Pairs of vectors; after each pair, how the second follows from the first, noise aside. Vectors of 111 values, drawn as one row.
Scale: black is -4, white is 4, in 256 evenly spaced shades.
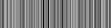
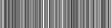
negated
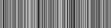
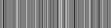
partly zeroed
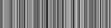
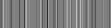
partly zeroed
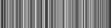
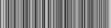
negated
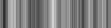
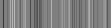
partly zeroed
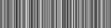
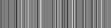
partly zeroed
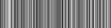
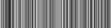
negated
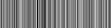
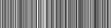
negated
